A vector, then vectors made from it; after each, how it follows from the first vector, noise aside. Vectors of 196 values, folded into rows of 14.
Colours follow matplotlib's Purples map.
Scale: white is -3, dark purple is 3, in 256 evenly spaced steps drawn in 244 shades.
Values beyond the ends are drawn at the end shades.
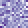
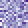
reversed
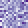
reversed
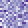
reversed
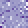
partly zeroed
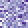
reversed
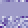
partly zeroed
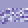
partly zeroed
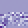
partly zeroed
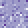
partly zeroed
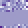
partly zeroed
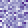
reversed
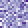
reversed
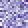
reversed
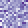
reversed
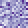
negated
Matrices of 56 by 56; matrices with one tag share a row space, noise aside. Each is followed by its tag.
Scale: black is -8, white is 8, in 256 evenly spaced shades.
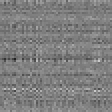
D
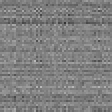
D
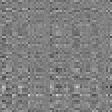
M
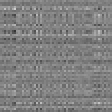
D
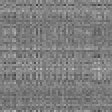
D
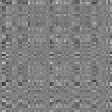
M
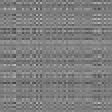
D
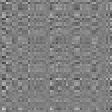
M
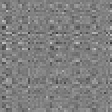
M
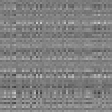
D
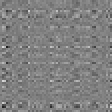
M
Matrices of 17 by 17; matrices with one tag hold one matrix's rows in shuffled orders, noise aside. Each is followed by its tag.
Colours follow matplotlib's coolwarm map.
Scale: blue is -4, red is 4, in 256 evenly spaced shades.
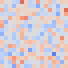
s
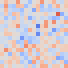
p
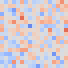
s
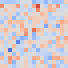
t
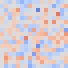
p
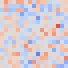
p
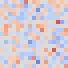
p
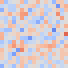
s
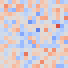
p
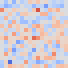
t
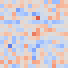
t
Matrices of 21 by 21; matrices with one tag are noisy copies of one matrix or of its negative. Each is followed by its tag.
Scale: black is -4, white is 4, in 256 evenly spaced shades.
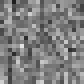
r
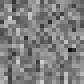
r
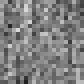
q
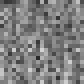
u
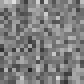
u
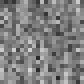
u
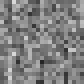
r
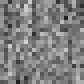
q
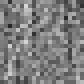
q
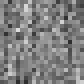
q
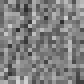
q
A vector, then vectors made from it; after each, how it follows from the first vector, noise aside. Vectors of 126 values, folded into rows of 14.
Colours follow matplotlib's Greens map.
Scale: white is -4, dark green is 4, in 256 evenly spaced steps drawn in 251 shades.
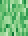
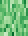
copied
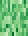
copied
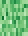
wrapped around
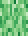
wrapped around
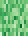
wrapped around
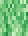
sign-scrambled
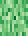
wrapped around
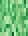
copied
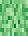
wrapped around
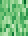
copied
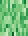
copied
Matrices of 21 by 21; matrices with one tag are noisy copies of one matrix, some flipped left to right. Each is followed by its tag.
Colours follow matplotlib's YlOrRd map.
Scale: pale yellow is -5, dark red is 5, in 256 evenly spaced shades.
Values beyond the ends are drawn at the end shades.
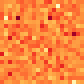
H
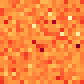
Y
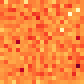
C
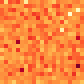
C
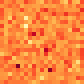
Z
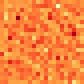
H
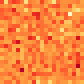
C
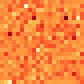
H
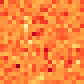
Z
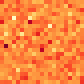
Y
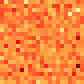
C
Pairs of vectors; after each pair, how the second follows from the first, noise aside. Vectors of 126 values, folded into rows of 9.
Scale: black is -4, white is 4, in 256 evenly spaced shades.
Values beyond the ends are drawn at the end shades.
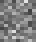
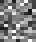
scaled up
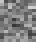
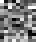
scaled up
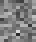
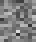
copied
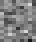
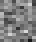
copied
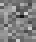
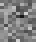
copied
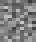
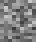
sign-scrambled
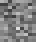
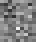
copied
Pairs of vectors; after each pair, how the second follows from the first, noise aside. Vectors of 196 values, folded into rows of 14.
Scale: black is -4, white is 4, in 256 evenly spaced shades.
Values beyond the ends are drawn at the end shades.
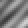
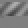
partly zeroed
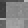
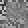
sign-scrambled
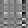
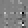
partly zeroed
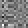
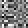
scaled up
